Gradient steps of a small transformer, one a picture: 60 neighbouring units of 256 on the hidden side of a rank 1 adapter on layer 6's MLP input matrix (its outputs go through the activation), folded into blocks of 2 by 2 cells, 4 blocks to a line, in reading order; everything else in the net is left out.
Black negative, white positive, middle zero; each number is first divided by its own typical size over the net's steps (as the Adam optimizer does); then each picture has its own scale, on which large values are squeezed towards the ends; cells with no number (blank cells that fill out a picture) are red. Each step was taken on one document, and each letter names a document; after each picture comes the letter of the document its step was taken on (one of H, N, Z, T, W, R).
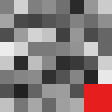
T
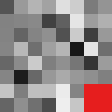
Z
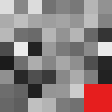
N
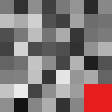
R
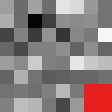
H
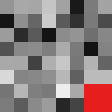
R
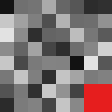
N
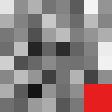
N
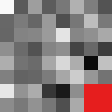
N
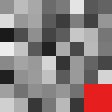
T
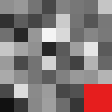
T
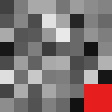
R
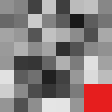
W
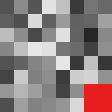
Z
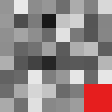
T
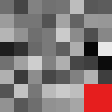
R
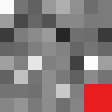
H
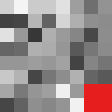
R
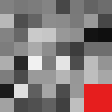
H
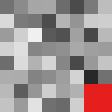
T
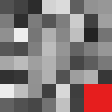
Z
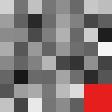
N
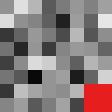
T
